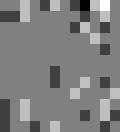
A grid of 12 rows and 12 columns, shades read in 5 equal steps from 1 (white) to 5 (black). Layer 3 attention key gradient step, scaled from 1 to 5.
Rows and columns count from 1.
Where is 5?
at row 1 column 9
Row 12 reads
4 3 3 4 3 2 3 3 3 3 4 3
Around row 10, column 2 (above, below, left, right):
3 3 4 2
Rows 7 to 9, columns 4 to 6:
3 3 4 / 3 3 4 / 3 3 3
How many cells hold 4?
18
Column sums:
40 37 32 37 37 36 36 37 38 34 35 36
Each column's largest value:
4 4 3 4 4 4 3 4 5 3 4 4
